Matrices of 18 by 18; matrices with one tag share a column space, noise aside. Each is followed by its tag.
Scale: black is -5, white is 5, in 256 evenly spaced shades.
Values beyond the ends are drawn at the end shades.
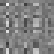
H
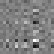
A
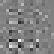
A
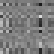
H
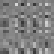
H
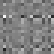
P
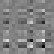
A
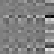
P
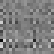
A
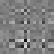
A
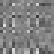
H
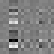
A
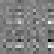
A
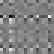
P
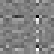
P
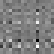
A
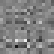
A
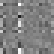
H
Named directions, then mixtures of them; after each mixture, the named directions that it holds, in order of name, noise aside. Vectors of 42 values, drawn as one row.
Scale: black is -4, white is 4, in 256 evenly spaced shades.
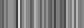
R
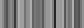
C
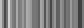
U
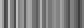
C, R, U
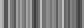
C, R, U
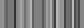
C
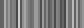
R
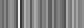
R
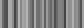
C, R, U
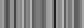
C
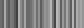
C, R, U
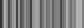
C, R, U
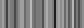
C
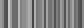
C, R, U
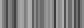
C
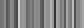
C, R, U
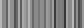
C, R, U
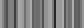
C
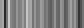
U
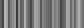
C, R, U
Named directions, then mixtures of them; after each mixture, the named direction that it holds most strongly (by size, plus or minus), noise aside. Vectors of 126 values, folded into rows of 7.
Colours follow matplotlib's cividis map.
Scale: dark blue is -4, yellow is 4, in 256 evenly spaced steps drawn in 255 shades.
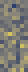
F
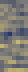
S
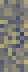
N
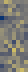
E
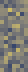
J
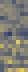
S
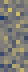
E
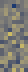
F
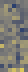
F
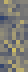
E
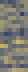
S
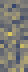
F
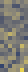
F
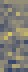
S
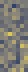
F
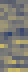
S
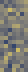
J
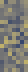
N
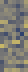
N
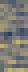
S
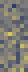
F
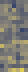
S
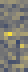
F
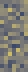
J
